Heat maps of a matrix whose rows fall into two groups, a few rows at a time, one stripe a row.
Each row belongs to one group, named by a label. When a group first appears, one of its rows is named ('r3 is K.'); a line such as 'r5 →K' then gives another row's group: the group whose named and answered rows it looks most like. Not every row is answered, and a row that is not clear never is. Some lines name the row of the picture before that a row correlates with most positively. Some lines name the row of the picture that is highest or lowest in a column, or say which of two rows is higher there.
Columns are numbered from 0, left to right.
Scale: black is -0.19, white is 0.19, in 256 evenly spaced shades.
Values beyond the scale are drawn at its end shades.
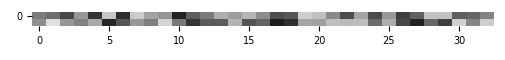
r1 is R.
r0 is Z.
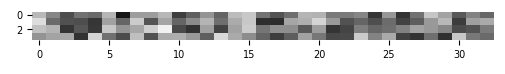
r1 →Z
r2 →Z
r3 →R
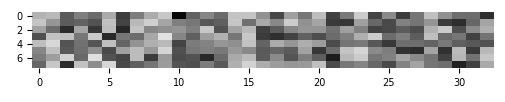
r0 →Z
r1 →Z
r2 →Z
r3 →R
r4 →Z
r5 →R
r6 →R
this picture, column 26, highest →6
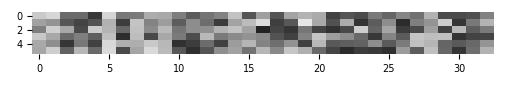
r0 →Z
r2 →R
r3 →Z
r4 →Z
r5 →Z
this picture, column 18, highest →5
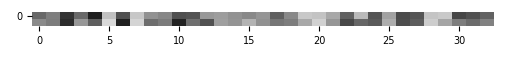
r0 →Z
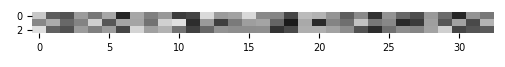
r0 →Z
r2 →Z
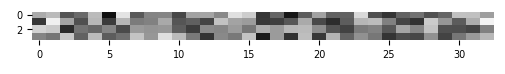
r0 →R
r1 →R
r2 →Z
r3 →R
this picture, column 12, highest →0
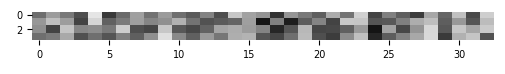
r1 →R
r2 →R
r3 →R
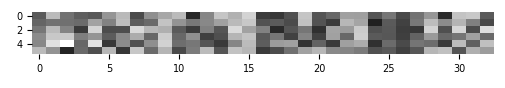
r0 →R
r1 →R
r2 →R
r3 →R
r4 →R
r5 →Z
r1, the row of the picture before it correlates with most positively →3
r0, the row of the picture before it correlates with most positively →3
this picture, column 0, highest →5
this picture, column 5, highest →5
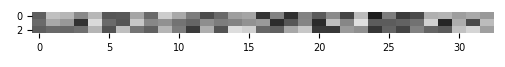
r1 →R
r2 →R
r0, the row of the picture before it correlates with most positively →3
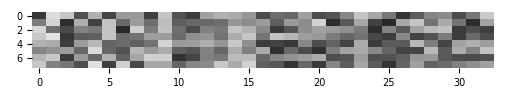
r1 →Z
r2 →Z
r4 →R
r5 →R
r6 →Z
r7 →R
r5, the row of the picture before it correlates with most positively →1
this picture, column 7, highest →2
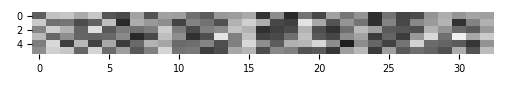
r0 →R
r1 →Z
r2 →R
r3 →R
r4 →Z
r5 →R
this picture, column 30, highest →3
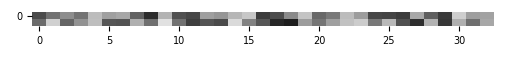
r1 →R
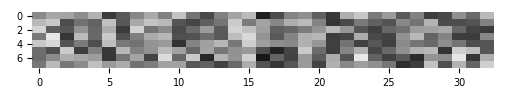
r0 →R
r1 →Z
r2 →Z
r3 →Z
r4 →Z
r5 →R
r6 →R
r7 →R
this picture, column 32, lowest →2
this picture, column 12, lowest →6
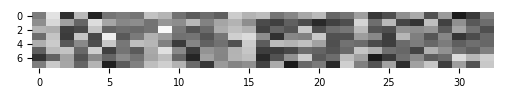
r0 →Z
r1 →R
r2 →R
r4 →Z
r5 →R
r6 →R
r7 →R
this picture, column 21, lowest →7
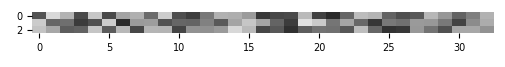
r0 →R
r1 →Z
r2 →R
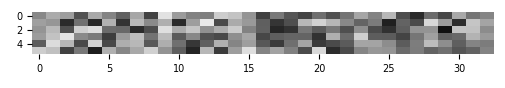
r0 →R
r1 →Z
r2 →R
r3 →R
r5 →Z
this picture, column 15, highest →5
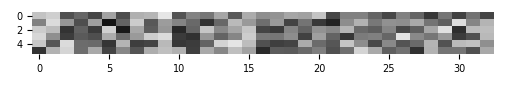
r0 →Z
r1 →R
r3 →Z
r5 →R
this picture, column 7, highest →1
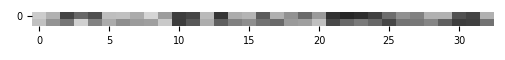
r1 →Z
